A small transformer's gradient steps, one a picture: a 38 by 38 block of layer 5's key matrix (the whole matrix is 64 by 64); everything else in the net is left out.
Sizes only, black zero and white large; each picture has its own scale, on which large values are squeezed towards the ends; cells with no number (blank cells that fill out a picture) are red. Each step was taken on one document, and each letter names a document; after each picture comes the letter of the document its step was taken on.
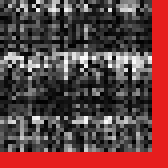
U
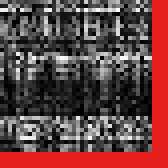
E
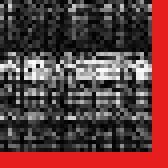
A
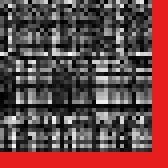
A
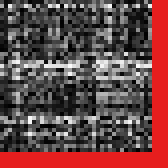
A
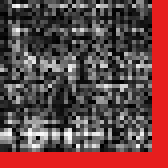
A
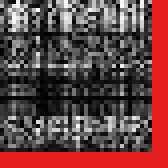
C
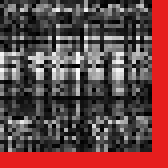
E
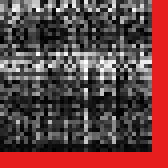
C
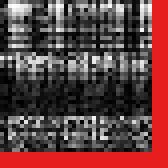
U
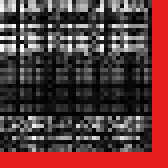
E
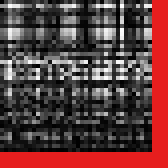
A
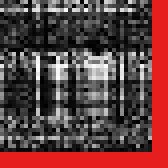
C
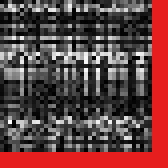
E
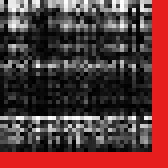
C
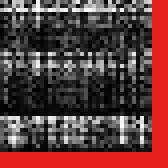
C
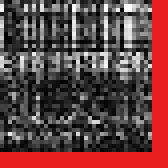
U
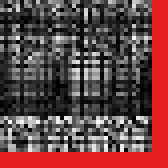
E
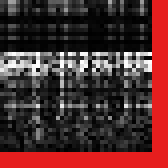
U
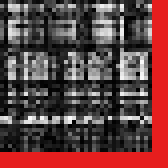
A
